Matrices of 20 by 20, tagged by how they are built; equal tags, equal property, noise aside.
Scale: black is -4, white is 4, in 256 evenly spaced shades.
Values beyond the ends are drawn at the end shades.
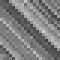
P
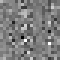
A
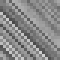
P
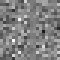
A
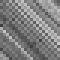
P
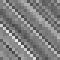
P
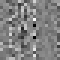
A
